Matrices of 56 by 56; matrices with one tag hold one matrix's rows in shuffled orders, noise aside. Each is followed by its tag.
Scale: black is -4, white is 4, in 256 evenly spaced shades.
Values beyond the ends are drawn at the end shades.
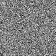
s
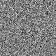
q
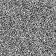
q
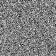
s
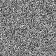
q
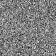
s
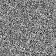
q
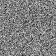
q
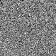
s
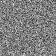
q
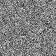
q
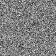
s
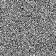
s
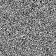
q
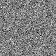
q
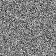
q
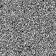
s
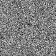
s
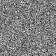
q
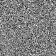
s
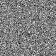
s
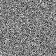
q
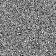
s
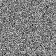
q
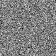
s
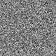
q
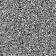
s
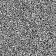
q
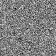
s
